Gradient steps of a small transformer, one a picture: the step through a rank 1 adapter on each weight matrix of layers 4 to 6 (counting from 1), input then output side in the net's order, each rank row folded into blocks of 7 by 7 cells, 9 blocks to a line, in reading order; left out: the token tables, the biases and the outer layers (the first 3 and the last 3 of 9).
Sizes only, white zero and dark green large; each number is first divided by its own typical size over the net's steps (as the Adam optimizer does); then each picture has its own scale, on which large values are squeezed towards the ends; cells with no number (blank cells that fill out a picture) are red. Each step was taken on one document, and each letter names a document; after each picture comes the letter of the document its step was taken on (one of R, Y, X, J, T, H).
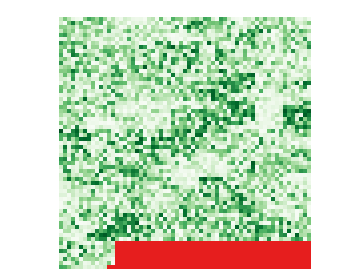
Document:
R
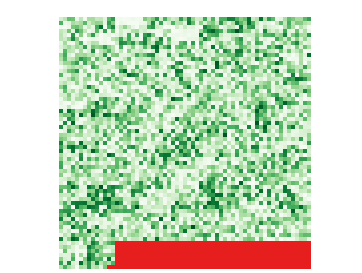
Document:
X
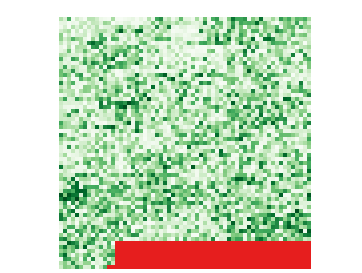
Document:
X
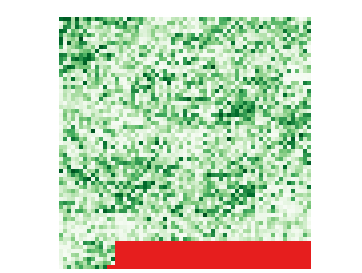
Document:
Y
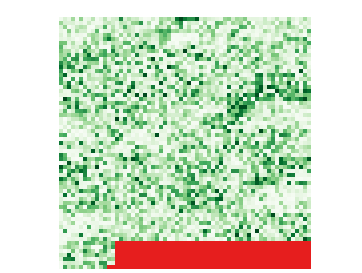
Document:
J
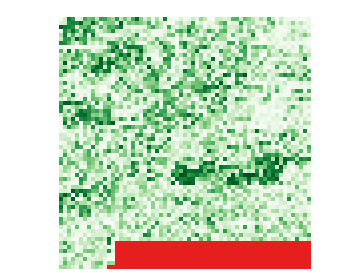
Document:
R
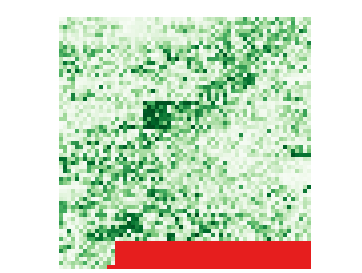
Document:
R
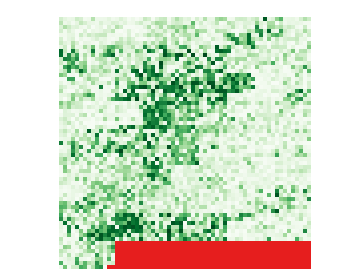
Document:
R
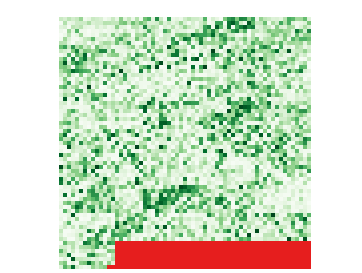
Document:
J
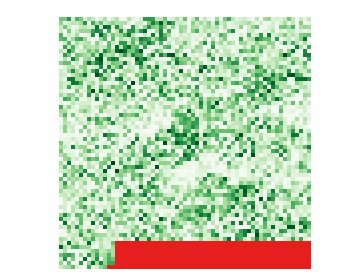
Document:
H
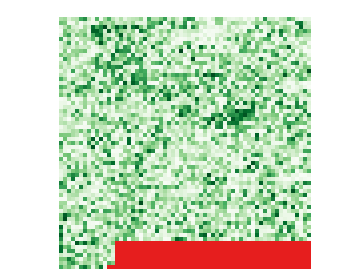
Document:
X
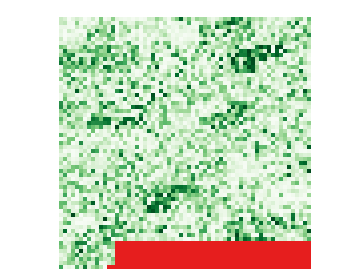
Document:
J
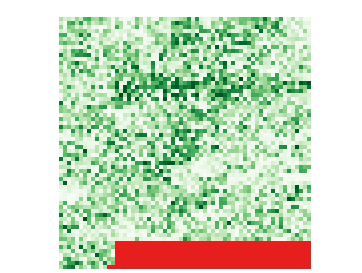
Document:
R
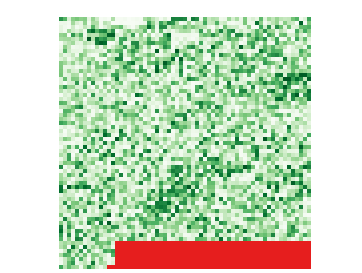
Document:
Y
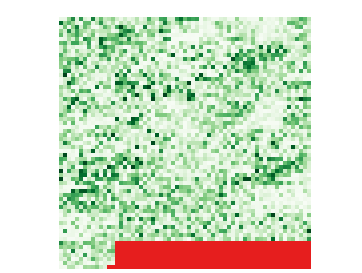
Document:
J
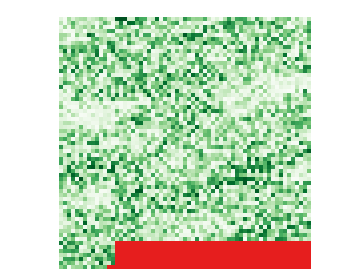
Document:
Y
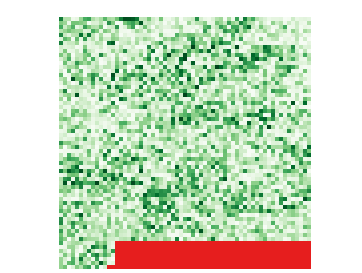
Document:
H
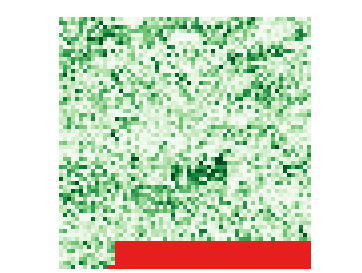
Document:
J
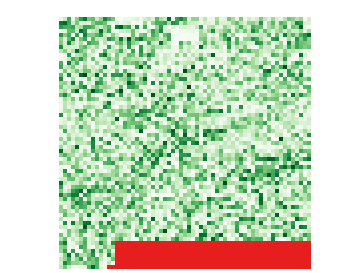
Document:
X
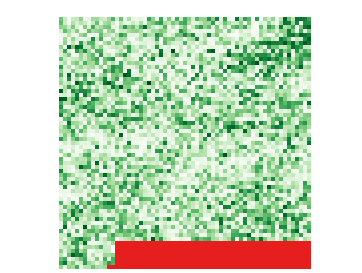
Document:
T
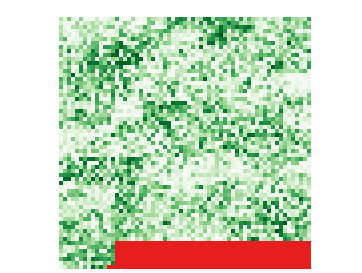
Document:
T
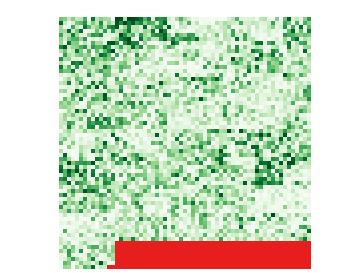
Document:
J
